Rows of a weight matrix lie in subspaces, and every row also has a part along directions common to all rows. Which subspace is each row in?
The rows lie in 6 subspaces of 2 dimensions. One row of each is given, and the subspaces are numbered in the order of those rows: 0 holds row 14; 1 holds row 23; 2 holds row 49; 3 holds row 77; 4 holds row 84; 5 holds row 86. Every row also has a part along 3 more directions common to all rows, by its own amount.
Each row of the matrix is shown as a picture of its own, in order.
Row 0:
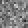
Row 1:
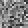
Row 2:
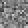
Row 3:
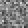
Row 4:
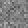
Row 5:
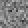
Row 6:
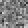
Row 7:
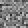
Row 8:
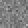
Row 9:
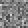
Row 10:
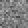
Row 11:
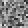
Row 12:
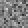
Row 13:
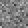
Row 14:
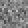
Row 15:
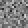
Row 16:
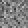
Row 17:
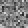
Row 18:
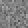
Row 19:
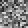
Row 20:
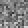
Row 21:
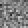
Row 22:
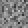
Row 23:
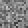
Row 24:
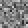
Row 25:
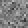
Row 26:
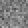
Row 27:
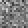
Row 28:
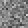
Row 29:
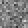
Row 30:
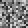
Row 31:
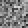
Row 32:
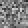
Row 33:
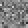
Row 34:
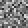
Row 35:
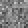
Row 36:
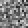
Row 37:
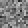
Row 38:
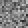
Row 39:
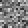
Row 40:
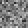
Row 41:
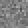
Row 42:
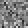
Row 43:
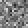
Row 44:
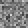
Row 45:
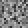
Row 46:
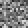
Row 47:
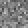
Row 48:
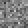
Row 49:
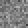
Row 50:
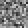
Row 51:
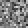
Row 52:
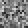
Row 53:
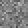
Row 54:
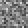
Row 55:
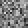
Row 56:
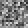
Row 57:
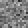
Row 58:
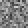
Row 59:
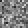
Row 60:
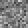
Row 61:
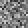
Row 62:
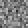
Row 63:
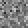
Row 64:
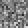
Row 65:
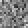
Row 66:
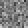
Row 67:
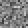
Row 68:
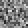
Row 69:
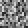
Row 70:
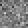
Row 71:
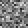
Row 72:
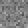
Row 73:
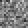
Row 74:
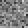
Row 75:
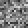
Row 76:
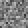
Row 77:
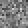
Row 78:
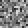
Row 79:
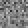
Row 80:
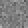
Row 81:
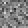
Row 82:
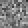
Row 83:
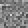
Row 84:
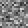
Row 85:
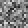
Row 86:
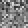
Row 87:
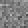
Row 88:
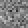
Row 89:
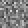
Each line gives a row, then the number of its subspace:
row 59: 5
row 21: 1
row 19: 3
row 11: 0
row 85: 2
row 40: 4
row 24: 3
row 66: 0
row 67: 5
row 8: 1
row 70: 3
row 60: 3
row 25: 2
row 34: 2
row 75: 2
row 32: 3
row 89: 2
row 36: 2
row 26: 4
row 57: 3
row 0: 4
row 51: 5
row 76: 4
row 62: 0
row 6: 5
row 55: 2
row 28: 0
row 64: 1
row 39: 3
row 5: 0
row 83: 1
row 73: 4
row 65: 4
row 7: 1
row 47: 0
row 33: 3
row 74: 5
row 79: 2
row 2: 3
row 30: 1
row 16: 5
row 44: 1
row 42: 1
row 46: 3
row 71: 4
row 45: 5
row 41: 3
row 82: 3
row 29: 4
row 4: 2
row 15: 2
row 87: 1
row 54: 5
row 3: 5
